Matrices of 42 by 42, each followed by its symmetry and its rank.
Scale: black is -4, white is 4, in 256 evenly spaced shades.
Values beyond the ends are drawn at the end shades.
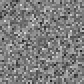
symmetric, full rank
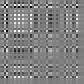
symmetric, rank one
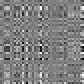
neither, rank two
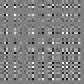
symmetric, rank two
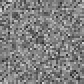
symmetric, full rank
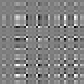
symmetric, rank one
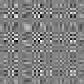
symmetric, rank two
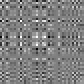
symmetric, rank two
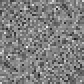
symmetric, full rank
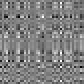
neither, rank two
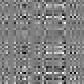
neither, rank two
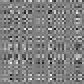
neither, rank two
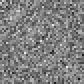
symmetric, full rank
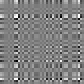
symmetric, rank one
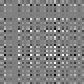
symmetric, rank one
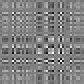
symmetric, rank two
